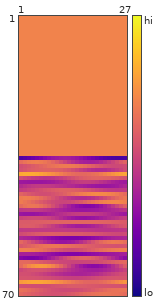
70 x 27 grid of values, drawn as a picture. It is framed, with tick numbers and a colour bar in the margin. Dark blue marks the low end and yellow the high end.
It is made of 2 by 1 panels. Panel 1,1: high, flat. Panel 2,1: middling, streaked across, strong in contrast.
